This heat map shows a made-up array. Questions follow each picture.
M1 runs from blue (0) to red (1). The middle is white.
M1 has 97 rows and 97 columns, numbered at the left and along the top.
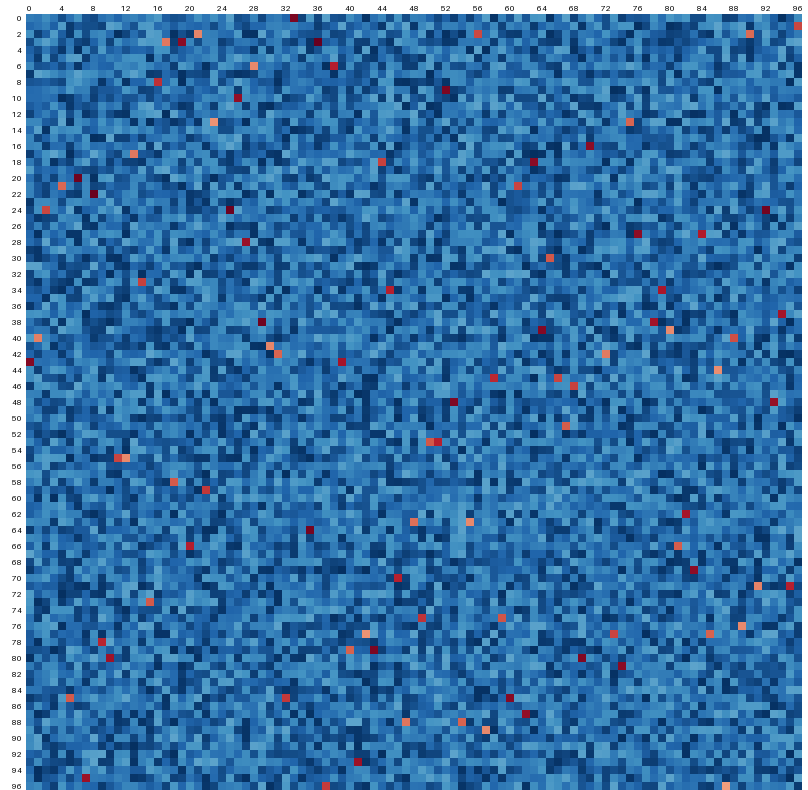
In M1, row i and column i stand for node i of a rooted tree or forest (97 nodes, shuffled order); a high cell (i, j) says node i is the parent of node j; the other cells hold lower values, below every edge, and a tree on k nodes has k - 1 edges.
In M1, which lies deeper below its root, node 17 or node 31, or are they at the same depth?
node 31
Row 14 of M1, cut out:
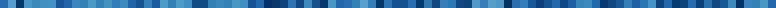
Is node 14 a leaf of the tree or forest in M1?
yes
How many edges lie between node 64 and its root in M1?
4
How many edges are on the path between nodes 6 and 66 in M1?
2
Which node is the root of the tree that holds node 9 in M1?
34
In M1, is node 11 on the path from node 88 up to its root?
no
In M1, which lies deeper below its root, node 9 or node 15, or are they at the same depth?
node 9
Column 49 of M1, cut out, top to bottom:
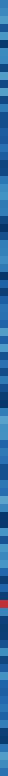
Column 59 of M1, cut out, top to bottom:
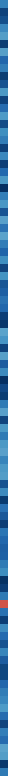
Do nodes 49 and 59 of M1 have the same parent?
yes
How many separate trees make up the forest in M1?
5
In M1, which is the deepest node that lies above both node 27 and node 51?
45
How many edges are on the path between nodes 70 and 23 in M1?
7
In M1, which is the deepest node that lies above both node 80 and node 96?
79
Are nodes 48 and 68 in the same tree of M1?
no
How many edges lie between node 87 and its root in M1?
5
